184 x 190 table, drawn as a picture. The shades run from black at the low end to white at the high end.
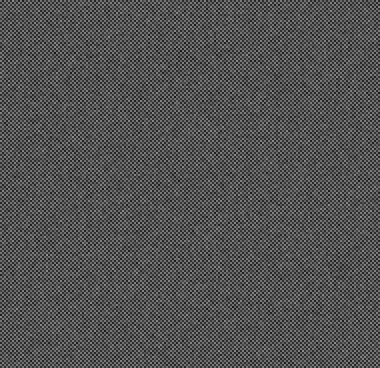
Histogram: two levels. Seam: none. Average level on the scale: 30%. Grain: checkered. Slope: none. Odd rows or columns: none.
